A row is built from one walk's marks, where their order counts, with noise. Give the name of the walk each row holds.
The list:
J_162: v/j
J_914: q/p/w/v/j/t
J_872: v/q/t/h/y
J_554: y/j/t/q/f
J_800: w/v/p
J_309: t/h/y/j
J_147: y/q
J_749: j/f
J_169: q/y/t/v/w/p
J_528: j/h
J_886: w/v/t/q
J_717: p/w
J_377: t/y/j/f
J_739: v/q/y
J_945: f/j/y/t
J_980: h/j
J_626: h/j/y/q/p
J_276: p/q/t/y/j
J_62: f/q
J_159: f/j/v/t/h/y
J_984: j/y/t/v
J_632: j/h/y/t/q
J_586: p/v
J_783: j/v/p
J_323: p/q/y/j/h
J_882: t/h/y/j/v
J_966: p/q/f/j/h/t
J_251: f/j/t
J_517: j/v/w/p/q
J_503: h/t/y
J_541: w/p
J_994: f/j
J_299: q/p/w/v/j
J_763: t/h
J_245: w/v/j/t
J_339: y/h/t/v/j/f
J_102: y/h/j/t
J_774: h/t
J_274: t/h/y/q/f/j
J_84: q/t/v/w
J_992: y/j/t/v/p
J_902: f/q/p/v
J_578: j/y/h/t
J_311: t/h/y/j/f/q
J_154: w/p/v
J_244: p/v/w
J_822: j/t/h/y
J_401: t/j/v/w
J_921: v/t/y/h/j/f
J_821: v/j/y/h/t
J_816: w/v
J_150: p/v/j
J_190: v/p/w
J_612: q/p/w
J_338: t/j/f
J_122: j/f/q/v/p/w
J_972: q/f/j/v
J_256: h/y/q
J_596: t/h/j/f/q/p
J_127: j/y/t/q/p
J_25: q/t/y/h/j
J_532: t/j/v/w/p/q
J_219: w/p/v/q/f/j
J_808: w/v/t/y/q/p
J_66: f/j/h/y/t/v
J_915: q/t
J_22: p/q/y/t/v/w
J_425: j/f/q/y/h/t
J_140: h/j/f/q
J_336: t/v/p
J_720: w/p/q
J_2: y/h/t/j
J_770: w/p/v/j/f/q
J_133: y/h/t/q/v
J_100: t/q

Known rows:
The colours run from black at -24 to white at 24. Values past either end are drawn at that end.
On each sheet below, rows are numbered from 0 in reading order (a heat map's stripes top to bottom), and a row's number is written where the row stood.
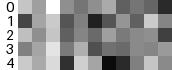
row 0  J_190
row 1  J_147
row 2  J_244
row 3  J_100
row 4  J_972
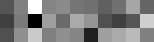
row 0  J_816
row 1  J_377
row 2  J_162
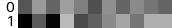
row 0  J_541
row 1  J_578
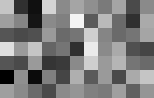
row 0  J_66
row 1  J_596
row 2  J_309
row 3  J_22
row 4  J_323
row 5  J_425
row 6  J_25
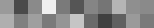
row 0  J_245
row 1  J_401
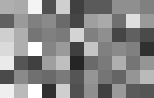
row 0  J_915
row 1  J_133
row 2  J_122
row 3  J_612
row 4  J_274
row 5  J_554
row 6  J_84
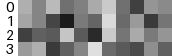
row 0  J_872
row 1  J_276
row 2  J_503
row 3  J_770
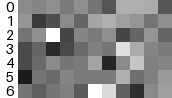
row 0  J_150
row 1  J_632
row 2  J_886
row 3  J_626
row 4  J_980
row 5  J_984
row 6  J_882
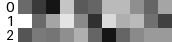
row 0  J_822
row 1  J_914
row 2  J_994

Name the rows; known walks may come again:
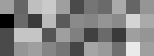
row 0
J_763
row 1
J_821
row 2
J_62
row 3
J_133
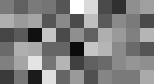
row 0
J_882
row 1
J_720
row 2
J_102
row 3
J_169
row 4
J_100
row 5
J_339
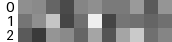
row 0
J_25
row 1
J_783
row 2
J_528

